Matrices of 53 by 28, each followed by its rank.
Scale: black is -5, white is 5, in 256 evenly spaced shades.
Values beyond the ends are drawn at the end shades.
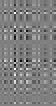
one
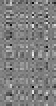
three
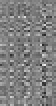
three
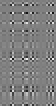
one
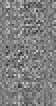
five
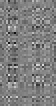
three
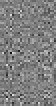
five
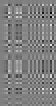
one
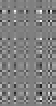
one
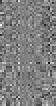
five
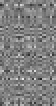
three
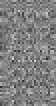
five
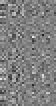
five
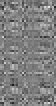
three
